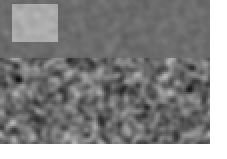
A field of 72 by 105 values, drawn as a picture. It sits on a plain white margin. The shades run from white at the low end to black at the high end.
Mirror symmetry: none. Odd patch: lower, in the top left. Stripes: none. Ninth with the lowest average: top left. Seam: horizontal, 40% of the way down, the top part calmer. Grain: blotchy.
